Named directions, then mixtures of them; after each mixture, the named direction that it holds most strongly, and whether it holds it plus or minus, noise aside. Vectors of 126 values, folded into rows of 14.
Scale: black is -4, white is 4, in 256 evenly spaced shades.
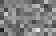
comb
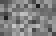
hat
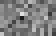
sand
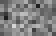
hat, plus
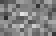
hat, plus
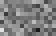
comb, minus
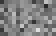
comb, plus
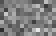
comb, plus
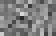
sand, plus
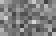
hat, minus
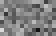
comb, minus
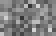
hat, minus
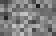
hat, plus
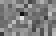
sand, minus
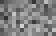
hat, plus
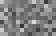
comb, minus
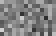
sand, minus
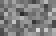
comb, plus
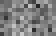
hat, plus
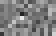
sand, minus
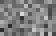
sand, plus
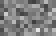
comb, plus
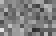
comb, minus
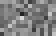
sand, minus
